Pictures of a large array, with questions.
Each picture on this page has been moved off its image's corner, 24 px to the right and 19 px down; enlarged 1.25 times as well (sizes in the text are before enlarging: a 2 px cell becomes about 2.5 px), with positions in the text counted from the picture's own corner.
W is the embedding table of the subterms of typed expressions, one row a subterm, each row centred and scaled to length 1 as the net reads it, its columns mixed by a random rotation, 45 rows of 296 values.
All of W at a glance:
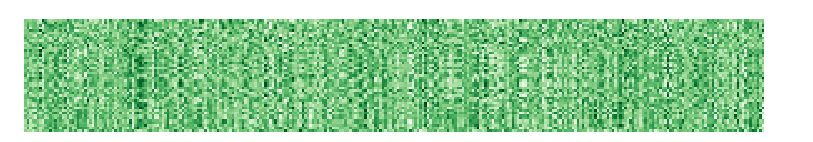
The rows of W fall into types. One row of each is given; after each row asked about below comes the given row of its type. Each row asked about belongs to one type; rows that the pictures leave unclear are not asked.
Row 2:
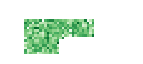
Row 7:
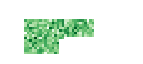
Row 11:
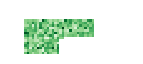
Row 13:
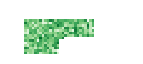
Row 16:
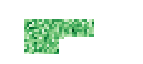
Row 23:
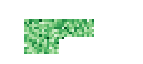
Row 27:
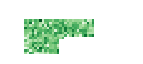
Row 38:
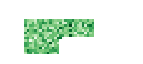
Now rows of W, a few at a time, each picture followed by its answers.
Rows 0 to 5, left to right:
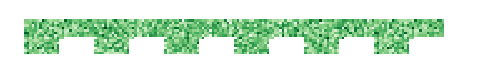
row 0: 11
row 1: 11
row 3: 2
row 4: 23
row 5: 11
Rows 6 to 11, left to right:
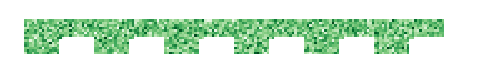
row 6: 38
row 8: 7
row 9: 23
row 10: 16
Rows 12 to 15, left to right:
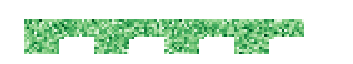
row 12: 27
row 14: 27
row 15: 7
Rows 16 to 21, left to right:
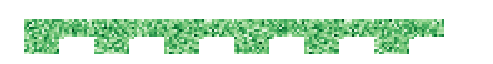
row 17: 11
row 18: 7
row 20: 7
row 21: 27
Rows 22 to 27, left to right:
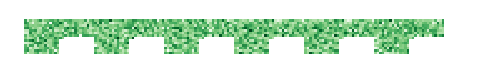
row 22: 13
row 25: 7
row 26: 7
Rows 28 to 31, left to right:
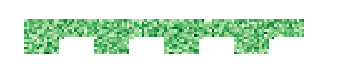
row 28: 23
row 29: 2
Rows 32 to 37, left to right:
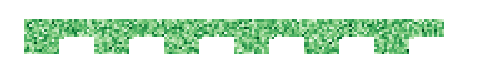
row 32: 16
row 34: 38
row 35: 23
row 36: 38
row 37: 16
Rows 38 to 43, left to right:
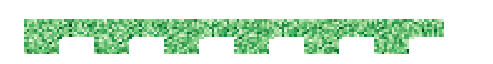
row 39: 38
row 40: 2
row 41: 2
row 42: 38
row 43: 16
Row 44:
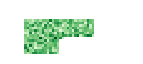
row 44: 13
